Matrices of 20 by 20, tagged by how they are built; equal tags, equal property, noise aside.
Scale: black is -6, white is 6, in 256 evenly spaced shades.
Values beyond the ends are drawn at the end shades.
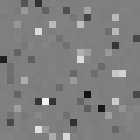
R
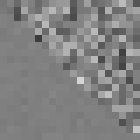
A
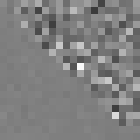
A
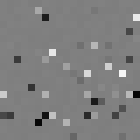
R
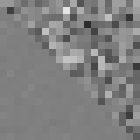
A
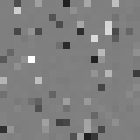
R
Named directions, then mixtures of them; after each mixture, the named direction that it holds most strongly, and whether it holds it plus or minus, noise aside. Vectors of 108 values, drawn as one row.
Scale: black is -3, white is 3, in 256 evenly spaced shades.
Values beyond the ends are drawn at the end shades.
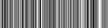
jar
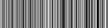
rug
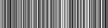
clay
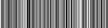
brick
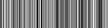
jar, minus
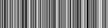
jar, plus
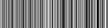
rug, plus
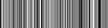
jar, minus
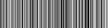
clay, minus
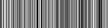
jar, minus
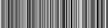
brick, plus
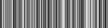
rug, minus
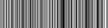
rug, plus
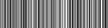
clay, plus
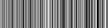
rug, plus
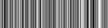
jar, plus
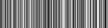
rug, minus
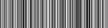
brick, minus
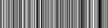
jar, minus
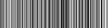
clay, minus
